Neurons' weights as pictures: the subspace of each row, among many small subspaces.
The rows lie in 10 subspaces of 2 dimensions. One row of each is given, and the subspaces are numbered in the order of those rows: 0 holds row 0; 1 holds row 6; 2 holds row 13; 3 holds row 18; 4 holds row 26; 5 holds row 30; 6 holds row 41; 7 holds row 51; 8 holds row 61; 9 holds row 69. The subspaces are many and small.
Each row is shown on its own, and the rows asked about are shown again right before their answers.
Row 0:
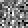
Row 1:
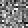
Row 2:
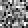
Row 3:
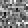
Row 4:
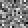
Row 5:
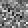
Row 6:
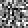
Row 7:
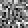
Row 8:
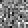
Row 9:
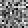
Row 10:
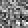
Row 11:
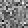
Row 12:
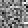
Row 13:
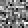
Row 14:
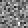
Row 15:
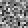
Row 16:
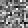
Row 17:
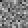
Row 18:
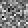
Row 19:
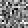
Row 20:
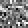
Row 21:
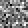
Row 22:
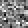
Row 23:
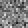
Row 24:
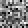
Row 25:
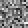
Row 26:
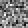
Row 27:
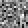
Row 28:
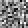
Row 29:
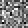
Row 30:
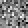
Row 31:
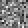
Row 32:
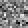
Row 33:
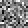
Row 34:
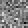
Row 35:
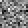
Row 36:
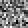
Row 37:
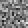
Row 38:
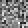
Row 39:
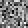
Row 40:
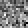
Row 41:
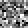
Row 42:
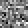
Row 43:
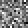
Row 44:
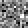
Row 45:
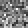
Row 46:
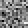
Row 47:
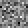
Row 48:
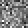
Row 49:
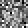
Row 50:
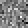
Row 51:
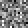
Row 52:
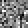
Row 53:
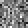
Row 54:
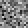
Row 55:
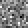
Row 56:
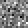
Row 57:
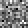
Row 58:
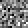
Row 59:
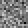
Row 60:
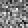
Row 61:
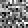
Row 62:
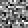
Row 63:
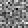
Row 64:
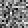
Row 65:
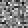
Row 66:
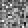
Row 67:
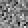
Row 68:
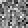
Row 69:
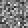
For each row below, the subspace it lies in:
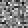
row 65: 9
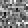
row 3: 8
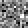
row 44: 6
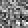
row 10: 2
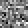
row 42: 2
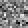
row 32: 6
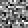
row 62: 2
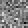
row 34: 3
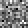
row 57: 8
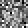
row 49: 0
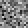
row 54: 3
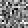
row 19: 1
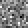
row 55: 5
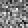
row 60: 8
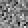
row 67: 9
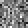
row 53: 0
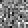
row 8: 0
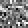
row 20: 8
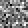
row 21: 4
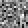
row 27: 6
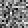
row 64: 1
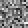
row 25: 7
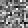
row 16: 2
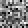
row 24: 8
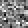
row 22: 6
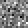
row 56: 5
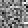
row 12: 7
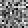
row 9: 1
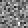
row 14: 9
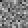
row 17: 7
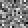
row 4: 7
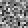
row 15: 9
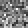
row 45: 4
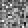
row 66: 6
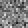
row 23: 4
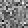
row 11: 0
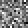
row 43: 7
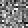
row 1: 1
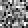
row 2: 6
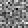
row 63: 9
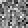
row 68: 5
